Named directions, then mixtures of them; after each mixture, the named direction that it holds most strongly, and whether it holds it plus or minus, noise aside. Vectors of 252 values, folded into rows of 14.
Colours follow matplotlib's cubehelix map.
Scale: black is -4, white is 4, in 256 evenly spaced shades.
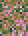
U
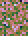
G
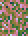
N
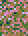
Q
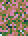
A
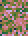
U, plus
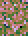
G, plus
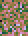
U, plus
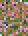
G, minus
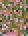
N, plus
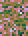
U, minus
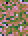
G, minus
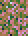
N, minus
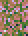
U, minus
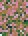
A, plus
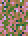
U, minus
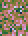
U, plus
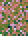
A, plus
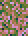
N, minus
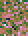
G, minus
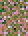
G, minus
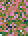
A, plus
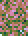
A, plus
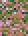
Q, minus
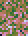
A, minus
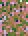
G, minus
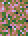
A, plus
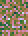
Q, plus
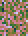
G, minus
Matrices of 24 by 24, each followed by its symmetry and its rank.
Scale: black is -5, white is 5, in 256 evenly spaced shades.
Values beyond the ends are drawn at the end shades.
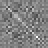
symmetric, rank five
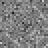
symmetric, full rank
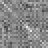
symmetric, rank five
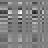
neither, rank one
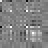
symmetric, rank three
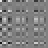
neither, rank one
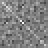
symmetric, rank five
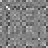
symmetric, rank three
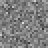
symmetric, full rank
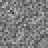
symmetric, full rank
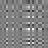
neither, rank one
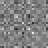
symmetric, rank three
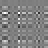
neither, rank one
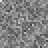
symmetric, full rank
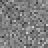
symmetric, full rank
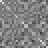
symmetric, rank five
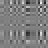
neither, rank one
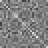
symmetric, rank five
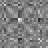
symmetric, rank three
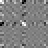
symmetric, rank three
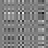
neither, rank one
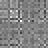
symmetric, rank three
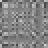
symmetric, rank three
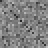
symmetric, full rank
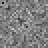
symmetric, full rank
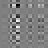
neither, rank one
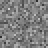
symmetric, full rank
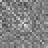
symmetric, rank five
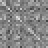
symmetric, rank five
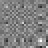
symmetric, rank three
